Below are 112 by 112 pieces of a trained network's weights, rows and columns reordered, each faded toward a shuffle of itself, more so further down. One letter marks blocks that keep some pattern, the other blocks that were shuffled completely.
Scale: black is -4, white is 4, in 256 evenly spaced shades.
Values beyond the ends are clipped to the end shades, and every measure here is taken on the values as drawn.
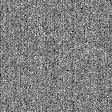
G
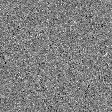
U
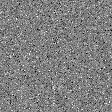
U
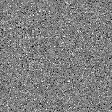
G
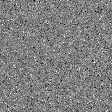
U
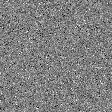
U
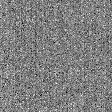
G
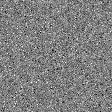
U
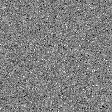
G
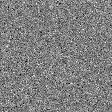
U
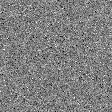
U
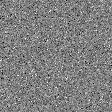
U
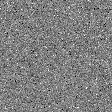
U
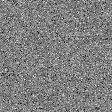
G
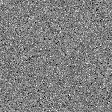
U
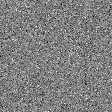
U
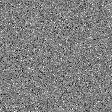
G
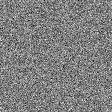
U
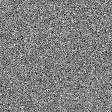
U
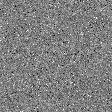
U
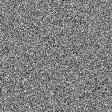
G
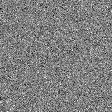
U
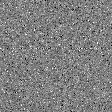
G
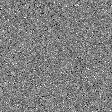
U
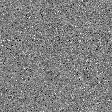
G
